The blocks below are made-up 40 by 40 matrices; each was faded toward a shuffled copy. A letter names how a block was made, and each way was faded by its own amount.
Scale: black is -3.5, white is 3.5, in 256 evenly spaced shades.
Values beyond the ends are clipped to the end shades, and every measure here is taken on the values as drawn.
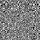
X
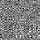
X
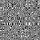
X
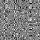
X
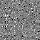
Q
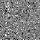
Q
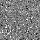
Q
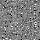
Q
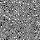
Q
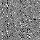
Q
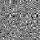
X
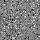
Q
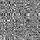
X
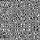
X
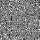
Q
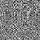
X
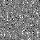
Q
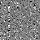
Q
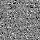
Q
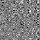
X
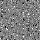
Q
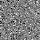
Q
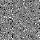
Q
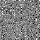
Q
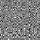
X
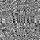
X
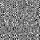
X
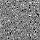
Q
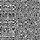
X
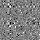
X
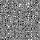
Q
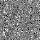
Q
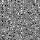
Q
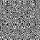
X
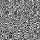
X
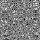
X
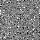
Q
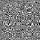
X
